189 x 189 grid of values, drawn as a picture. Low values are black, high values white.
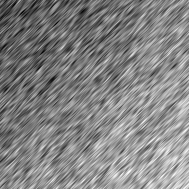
Grain: diagonal, up to the right. Slope: up to the bottom right. Ninth with the lowest average: top left. Mirror symmetry: none. Ninth with the highest average: bottom right. Odd rows or columns: none.
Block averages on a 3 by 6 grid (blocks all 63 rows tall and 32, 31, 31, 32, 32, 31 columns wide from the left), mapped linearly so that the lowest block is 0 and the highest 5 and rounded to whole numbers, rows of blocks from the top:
001123 / 112334 / 233445
